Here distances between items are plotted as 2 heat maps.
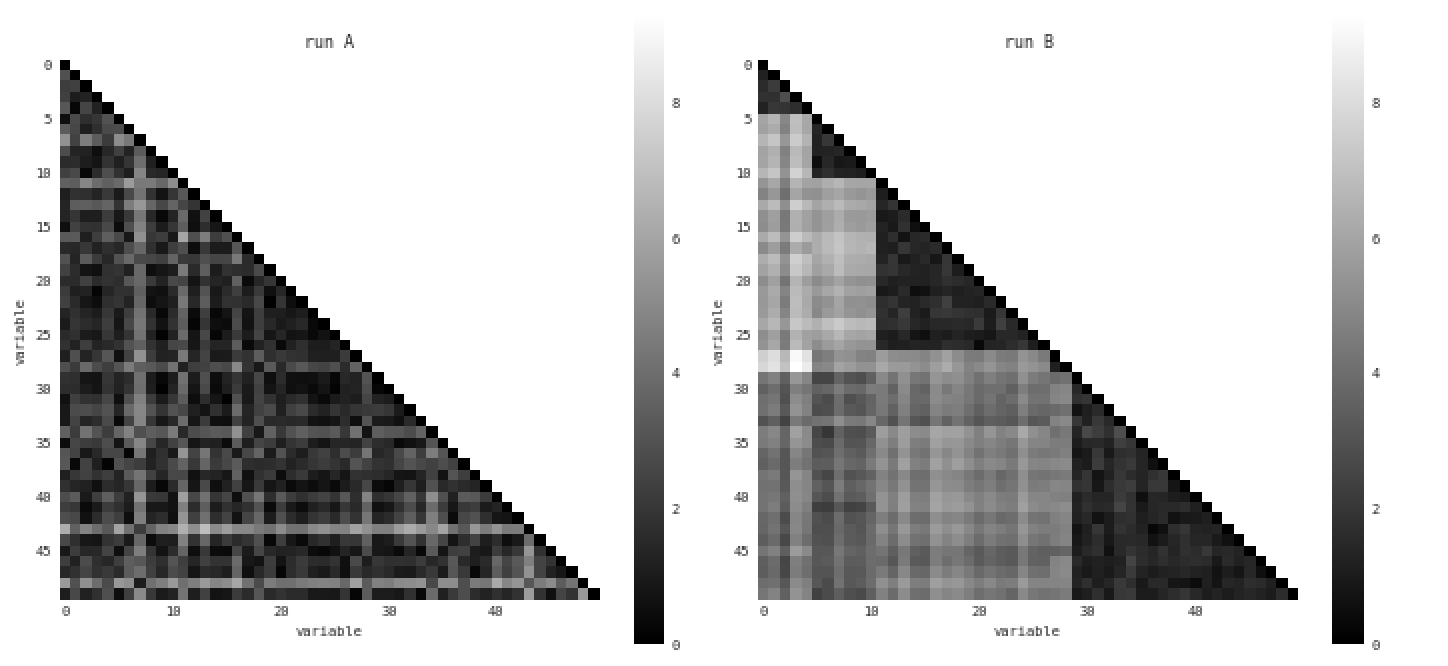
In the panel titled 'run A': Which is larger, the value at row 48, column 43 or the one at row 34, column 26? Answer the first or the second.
the first
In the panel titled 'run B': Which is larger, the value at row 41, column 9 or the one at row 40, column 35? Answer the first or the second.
the first
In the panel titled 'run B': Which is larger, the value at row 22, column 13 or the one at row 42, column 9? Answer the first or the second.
the second
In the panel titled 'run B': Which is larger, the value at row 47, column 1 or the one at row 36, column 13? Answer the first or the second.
the second
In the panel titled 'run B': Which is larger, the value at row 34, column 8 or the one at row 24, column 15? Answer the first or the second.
the first
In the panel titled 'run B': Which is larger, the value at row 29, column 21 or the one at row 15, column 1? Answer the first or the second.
the second
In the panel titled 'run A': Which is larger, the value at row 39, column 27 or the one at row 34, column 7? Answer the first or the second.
the second
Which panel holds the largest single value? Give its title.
run B
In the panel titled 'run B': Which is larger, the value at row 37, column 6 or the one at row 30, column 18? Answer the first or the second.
the second
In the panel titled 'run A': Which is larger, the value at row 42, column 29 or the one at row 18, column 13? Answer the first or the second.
the second
